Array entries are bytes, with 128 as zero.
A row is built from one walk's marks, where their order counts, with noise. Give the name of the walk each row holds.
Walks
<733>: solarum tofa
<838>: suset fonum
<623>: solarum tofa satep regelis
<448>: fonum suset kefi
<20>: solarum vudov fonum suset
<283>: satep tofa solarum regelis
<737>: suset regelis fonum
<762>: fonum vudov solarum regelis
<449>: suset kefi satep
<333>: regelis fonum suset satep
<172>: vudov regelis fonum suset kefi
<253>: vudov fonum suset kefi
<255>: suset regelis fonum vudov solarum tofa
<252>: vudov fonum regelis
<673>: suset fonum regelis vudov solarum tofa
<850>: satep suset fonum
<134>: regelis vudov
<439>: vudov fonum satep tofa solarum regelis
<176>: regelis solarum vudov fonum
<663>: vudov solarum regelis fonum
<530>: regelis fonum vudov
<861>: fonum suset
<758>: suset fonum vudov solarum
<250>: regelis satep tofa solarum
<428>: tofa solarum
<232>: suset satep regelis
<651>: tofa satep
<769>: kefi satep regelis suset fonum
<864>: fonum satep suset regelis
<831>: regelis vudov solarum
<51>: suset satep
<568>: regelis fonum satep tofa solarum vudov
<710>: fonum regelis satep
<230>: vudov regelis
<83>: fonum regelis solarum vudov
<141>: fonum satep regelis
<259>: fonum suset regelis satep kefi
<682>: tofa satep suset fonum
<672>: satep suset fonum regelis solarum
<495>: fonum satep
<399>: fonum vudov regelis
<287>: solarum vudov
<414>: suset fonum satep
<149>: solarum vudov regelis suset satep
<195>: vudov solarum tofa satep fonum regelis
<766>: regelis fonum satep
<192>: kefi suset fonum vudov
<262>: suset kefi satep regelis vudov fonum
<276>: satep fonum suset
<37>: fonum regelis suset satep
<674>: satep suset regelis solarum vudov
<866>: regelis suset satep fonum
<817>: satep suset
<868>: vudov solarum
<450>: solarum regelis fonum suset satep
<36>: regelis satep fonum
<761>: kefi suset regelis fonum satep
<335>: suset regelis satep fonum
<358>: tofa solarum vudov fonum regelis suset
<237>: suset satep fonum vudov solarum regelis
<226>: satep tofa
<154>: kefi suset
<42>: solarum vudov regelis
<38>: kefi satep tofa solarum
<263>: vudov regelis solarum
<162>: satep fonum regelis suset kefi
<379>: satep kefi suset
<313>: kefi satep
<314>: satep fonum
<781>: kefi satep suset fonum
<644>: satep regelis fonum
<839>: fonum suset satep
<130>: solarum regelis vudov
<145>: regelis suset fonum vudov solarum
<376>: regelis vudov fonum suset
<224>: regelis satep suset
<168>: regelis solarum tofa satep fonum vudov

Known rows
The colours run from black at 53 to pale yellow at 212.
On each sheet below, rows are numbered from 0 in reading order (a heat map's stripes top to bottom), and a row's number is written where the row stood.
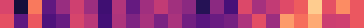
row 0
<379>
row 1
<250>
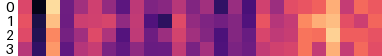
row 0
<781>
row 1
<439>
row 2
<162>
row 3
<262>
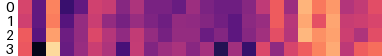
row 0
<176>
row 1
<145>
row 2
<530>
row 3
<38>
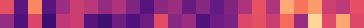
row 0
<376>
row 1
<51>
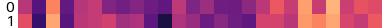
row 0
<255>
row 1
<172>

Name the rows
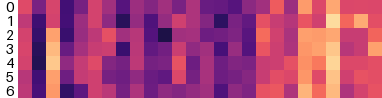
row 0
<224>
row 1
<817>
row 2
<663>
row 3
<358>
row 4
<259>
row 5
<673>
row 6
<450>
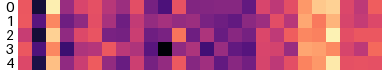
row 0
<399>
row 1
<766>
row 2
<839>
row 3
<230>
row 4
<864>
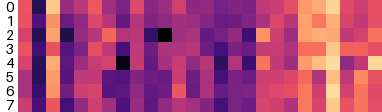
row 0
<710>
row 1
<568>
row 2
<868>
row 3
<644>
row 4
<428>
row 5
<449>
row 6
<414>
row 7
<674>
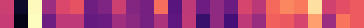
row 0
<448>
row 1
<154>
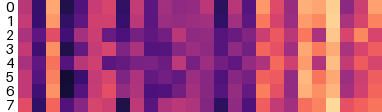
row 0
<733>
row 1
<623>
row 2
<232>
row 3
<149>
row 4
<737>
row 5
<130>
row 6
<42>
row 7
<283>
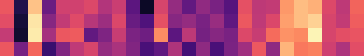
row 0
<252>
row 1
<762>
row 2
<861>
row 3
<134>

